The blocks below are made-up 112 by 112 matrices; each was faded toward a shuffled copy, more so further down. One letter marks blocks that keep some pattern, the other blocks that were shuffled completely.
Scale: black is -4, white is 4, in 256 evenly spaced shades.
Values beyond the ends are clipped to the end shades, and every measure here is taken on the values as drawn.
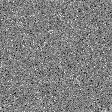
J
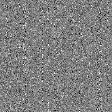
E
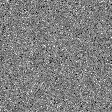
J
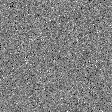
J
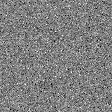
J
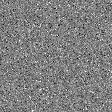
J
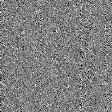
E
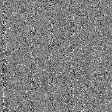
E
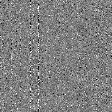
E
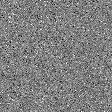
J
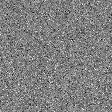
J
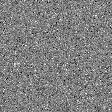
J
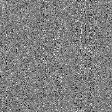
E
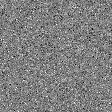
J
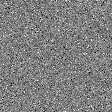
J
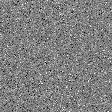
J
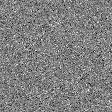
J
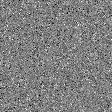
J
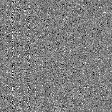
E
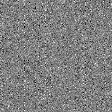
E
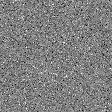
J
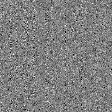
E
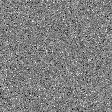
J
